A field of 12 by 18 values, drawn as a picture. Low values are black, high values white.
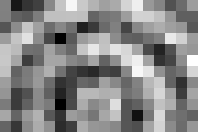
Rings: centred on the bottom middle. Histogram: bell-shaped. Ninth with the lowest average: bottom left.
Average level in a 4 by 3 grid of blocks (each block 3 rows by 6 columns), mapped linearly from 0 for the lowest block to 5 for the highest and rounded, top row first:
2 3 4
3 5 3
1 0 4
0 3 2
